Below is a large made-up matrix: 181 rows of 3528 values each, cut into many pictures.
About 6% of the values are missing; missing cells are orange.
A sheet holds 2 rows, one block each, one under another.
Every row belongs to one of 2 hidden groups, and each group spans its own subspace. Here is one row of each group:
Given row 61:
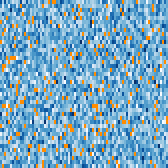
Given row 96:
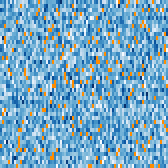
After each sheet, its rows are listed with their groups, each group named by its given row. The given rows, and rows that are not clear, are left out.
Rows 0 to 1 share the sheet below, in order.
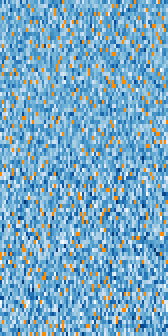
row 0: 61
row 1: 61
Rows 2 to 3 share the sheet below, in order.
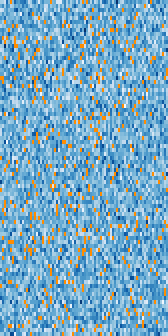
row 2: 96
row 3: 61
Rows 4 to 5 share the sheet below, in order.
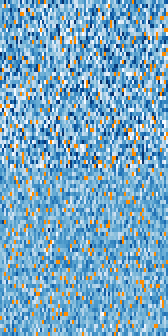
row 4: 61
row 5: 96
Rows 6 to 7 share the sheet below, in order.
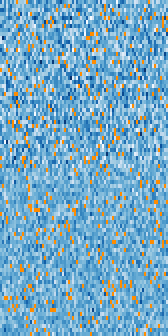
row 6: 96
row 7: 96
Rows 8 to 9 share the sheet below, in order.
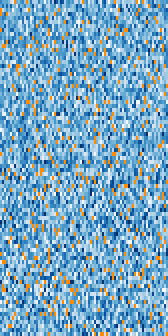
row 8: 61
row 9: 61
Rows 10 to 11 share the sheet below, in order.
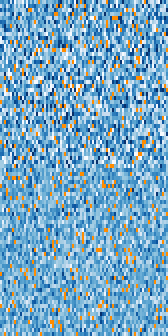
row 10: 96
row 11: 96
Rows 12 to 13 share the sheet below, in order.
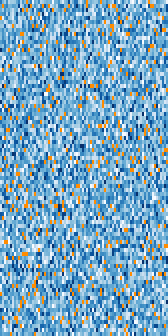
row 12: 61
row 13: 96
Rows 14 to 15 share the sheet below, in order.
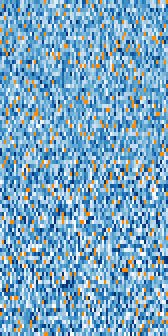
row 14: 61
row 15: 96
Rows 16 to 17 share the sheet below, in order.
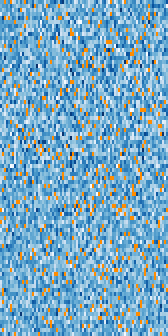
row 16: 61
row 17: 96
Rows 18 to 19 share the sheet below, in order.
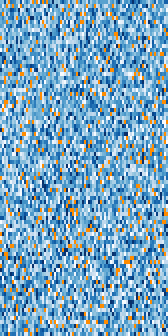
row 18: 61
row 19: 61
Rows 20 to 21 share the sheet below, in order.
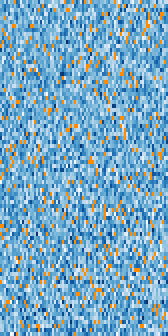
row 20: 61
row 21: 61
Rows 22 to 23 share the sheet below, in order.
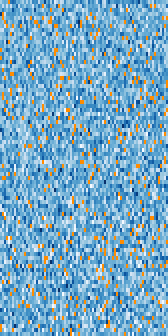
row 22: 61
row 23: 96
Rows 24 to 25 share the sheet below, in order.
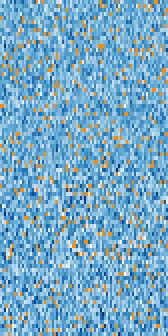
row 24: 96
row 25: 96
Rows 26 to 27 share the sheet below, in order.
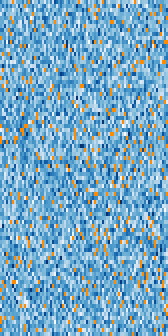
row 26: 61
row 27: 61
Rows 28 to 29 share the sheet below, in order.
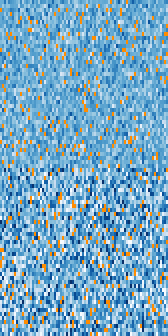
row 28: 61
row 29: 61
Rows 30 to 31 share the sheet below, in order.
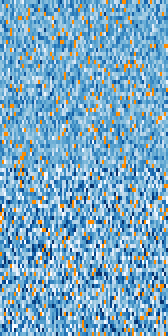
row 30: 96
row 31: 96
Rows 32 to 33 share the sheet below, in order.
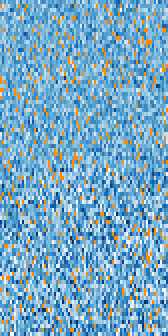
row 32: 61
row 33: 61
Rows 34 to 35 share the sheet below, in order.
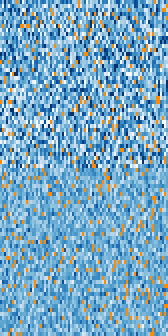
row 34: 61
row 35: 61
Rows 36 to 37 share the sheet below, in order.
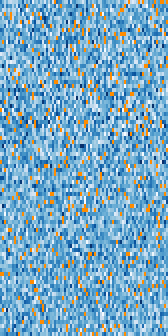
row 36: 61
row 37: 96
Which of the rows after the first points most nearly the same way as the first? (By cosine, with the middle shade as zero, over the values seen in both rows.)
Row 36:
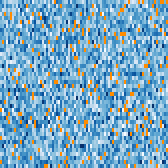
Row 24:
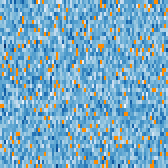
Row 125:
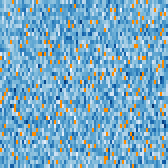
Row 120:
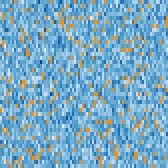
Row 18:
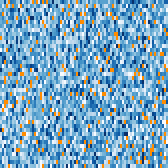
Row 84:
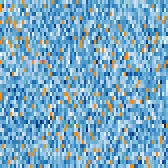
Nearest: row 84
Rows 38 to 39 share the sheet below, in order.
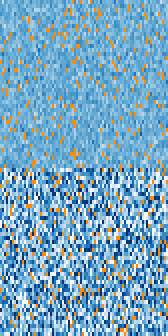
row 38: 96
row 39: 61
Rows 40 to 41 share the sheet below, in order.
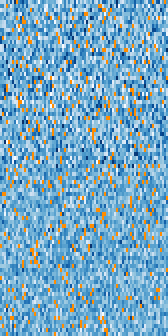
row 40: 96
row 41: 96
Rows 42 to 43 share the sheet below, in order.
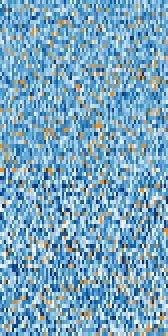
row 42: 96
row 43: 96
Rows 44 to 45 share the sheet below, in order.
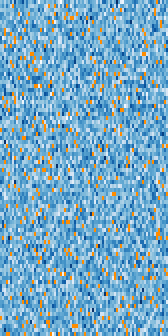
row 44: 96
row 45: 96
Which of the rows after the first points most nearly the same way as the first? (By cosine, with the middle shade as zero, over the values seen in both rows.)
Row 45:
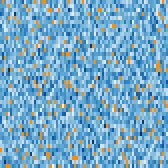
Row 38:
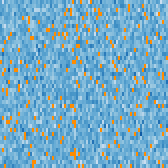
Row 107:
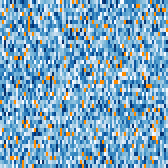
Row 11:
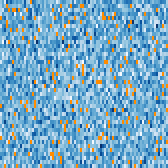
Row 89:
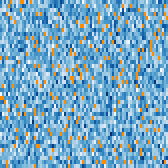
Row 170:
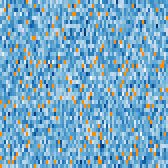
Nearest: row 38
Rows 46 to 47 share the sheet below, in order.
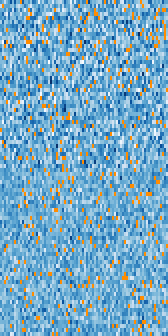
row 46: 96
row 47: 61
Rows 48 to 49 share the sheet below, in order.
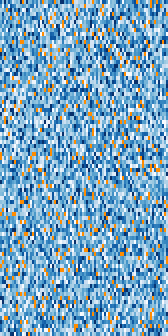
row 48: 61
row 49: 61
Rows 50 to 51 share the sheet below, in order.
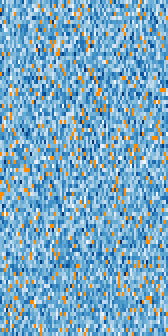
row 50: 96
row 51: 96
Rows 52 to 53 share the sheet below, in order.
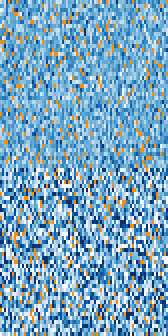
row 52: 96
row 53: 96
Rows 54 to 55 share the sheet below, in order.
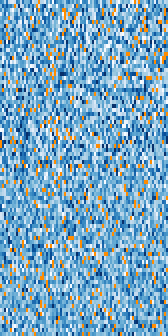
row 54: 61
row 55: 96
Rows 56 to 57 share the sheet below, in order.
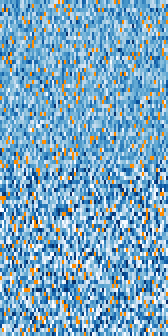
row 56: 61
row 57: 96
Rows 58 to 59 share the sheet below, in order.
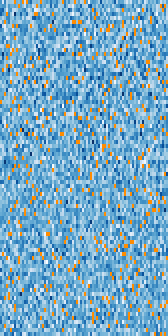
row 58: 96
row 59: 61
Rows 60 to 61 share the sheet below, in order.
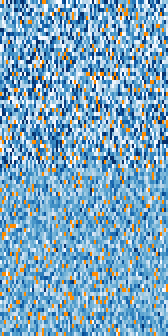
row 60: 96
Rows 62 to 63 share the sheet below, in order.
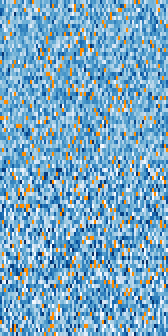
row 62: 96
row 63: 96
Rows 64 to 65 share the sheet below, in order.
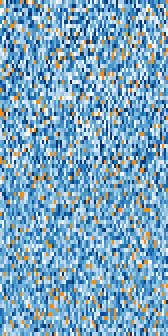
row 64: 96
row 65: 96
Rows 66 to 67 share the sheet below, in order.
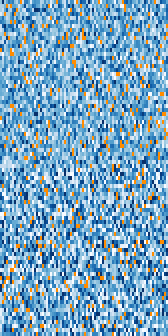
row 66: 96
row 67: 96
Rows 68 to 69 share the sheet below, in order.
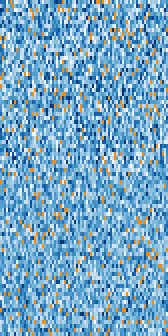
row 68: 96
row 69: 61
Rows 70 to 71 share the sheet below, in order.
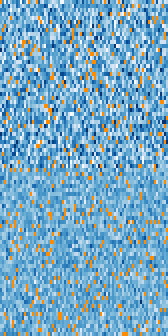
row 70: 61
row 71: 96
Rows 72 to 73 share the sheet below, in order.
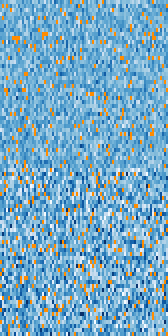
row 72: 61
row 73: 61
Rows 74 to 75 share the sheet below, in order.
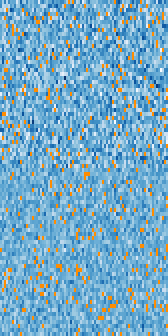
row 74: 61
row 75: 61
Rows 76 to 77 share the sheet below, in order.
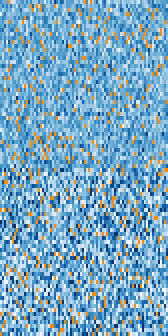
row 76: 61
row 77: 61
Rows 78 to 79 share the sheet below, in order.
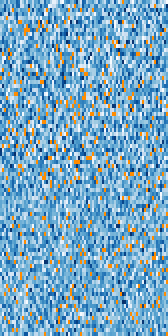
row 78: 61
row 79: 61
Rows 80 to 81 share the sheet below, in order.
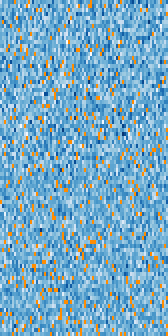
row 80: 61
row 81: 96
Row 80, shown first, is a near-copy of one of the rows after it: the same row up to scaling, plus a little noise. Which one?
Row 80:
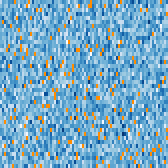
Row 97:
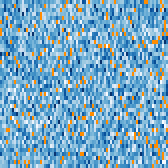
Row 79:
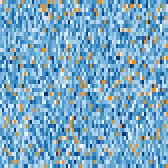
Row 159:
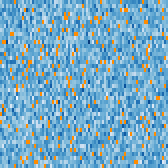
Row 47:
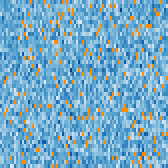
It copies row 79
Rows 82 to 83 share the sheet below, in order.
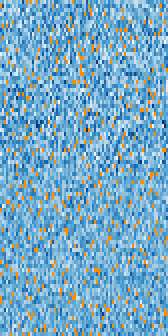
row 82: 61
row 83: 96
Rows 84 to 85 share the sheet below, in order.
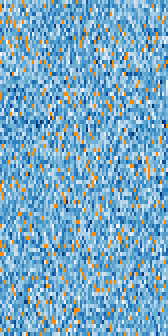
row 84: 61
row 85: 61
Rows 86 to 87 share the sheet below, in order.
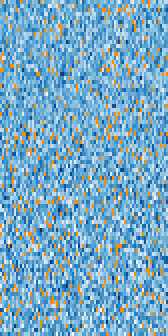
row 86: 61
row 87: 96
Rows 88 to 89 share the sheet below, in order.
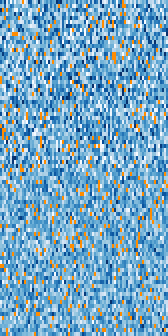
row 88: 96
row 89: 61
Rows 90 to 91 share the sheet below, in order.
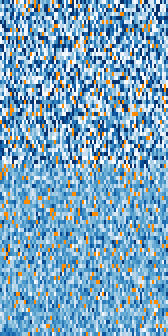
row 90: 96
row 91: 96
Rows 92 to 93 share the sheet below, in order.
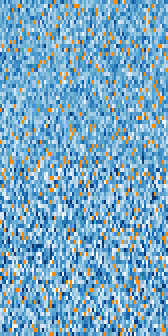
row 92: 61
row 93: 96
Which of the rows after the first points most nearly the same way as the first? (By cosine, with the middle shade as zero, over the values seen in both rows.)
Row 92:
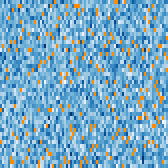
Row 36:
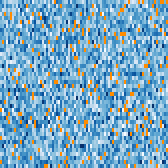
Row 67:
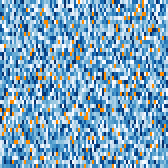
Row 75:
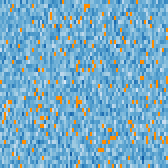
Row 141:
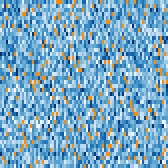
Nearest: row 75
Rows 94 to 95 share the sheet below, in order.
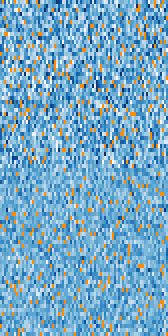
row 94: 96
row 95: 61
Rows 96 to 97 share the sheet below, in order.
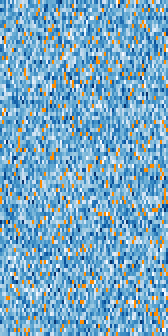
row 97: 61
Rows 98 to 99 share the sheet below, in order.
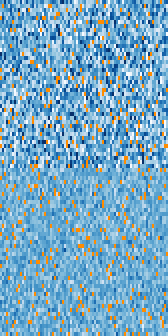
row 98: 61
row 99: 61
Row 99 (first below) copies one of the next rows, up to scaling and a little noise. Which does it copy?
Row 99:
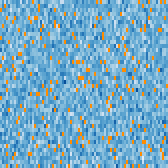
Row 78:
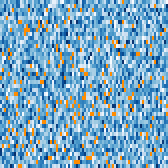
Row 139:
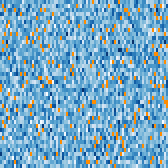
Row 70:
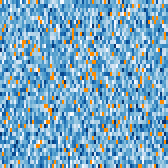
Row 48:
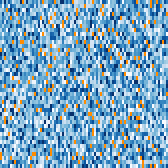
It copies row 70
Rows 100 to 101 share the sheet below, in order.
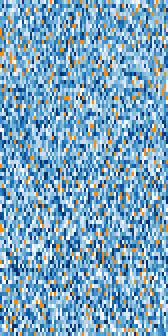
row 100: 61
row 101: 96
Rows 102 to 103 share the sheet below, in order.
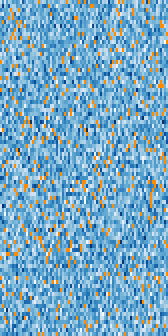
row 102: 61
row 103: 96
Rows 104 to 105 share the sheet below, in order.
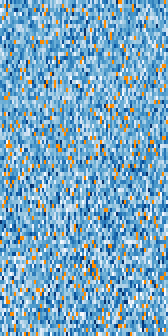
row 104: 96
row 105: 61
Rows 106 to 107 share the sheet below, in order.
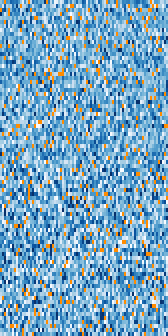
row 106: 61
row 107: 96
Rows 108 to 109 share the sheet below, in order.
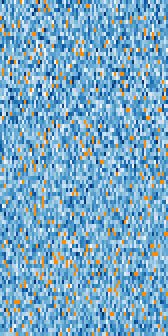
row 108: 96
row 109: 96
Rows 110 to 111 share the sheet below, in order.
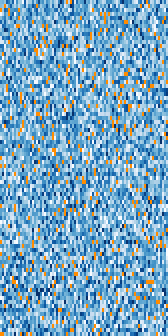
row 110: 96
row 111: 61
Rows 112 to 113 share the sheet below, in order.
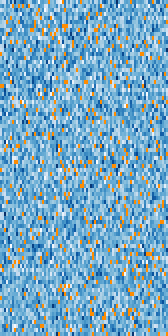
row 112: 96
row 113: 96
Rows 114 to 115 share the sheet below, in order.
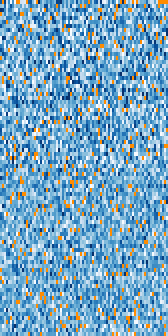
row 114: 96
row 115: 96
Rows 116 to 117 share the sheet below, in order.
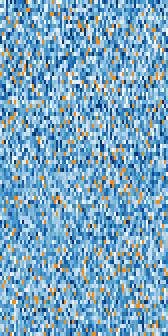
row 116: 96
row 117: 61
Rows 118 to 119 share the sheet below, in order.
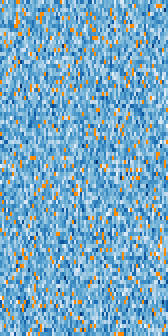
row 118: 96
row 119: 61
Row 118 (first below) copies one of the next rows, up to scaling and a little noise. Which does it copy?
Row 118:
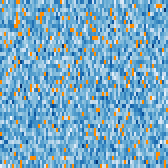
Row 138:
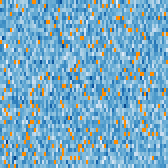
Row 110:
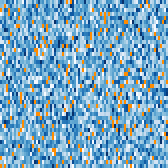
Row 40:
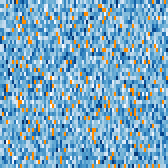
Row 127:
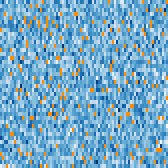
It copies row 127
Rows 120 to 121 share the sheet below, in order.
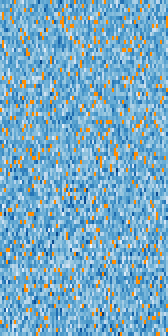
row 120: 96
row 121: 96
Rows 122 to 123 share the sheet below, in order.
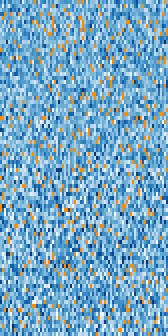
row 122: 61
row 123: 96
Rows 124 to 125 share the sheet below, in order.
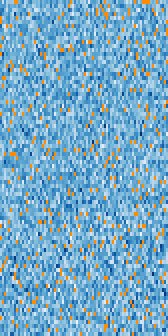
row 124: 96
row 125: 61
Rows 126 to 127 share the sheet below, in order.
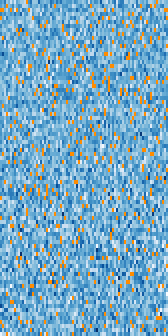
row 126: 96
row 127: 96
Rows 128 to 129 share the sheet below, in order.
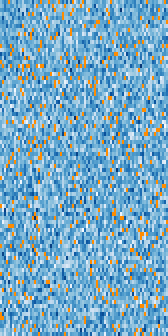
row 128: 61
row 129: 96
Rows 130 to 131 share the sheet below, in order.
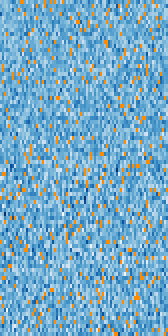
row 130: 61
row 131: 96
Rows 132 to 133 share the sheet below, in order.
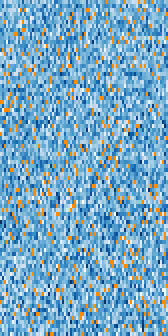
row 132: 61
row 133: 61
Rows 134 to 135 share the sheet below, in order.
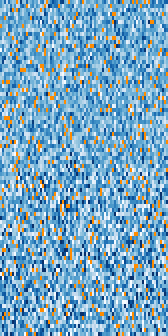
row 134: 61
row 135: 61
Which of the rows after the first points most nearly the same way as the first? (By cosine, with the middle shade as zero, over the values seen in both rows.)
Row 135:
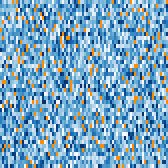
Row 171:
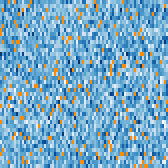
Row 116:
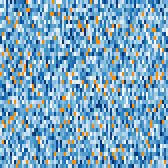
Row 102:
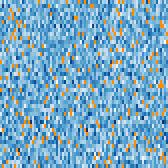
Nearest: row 102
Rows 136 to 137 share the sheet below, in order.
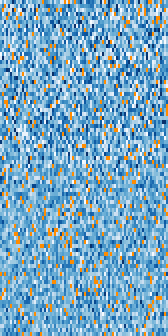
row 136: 61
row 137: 96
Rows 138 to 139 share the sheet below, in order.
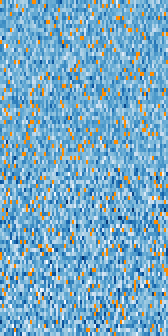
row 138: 96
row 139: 61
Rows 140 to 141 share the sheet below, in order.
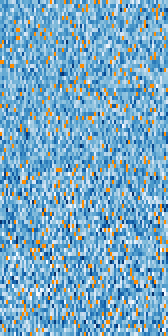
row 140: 61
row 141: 61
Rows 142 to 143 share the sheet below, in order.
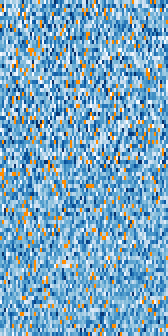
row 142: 61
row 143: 96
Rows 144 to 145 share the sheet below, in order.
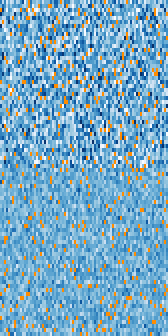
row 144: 96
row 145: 61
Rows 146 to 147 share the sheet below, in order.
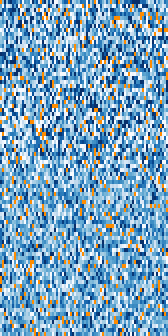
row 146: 61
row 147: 96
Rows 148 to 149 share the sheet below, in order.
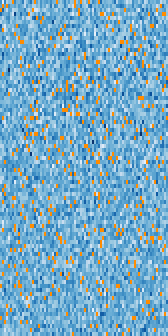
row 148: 96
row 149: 96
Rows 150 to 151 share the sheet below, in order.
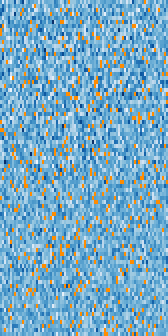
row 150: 96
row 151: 96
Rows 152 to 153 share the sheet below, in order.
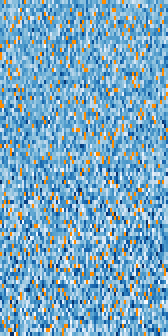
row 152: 61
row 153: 61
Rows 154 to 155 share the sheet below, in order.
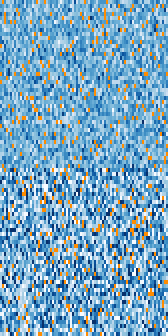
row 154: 96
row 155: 61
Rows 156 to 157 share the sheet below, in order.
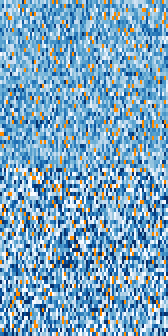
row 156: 61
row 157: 96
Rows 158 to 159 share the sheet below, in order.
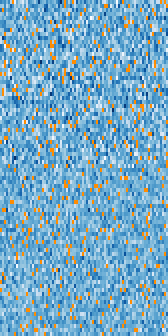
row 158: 96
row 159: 61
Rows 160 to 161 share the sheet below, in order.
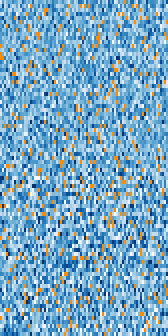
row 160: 61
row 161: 96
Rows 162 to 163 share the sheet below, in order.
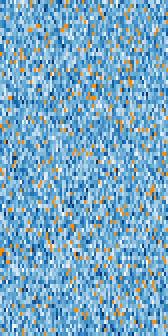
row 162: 96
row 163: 96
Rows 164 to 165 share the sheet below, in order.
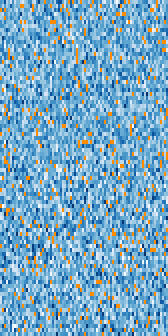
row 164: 96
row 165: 96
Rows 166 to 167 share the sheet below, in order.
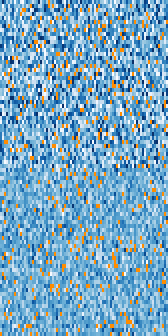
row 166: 96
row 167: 96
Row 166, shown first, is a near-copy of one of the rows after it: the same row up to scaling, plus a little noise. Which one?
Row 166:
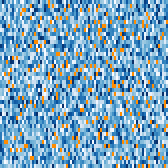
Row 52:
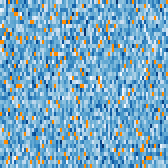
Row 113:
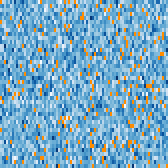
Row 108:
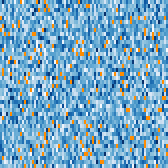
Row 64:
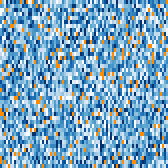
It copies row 108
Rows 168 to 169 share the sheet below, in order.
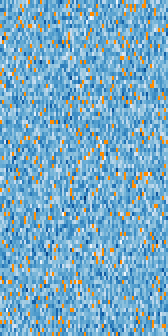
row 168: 96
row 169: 96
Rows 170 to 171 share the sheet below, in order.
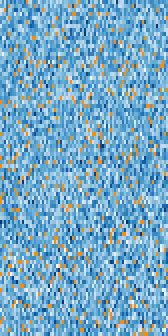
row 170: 96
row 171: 61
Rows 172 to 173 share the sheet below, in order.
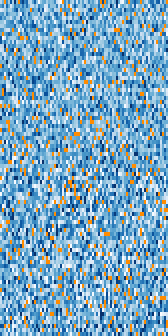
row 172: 96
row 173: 96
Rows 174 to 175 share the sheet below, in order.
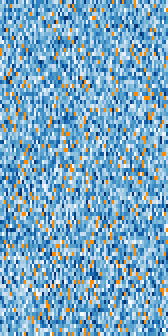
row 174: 96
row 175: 61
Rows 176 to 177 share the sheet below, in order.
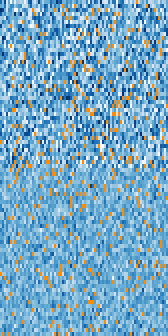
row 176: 96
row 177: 96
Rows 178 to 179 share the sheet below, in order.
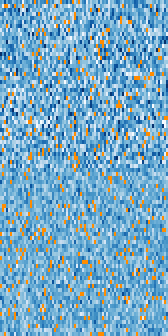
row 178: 61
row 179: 61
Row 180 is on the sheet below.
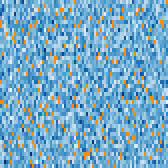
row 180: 96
